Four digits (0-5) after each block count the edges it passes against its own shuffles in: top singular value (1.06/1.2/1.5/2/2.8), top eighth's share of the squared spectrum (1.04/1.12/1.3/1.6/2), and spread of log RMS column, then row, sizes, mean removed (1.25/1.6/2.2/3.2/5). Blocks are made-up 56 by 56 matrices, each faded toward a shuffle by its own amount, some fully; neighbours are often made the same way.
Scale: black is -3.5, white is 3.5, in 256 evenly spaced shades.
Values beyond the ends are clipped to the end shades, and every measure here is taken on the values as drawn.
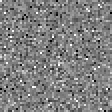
0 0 0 0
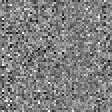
1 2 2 0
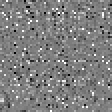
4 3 1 2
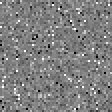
0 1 0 0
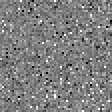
0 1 1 0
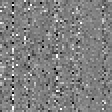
3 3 3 0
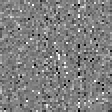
2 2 2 0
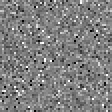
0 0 0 0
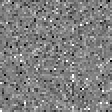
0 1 1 0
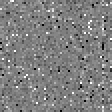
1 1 1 0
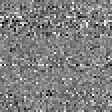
1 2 0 3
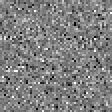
1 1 0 1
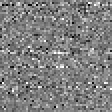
1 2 0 2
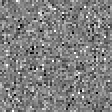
2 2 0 0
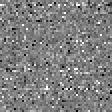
1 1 0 1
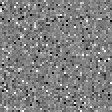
0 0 0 0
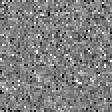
0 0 0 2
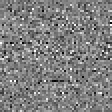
1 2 0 3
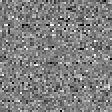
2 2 0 3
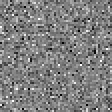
2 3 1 1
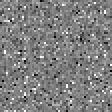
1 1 0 0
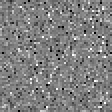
0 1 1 0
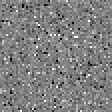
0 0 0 0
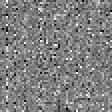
2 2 3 0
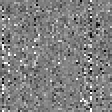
2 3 3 0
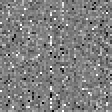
2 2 2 0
